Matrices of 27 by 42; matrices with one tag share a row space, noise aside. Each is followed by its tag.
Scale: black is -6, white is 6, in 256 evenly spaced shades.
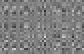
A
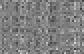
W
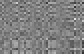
W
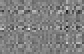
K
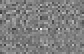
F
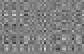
A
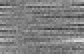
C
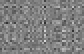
A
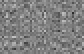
A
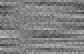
C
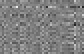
W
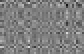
K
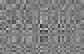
F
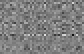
A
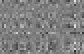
W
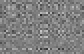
F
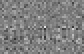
A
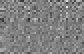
K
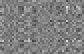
K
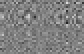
K
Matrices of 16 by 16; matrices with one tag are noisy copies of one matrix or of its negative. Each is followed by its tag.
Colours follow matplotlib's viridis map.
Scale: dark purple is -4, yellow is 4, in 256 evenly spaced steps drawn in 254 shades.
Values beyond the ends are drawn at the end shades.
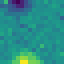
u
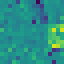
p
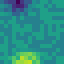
u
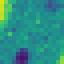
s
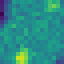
s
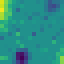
s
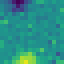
u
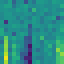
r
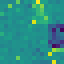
p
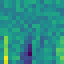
r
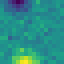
u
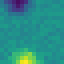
u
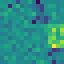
p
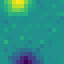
u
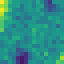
s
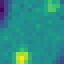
s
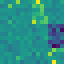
p
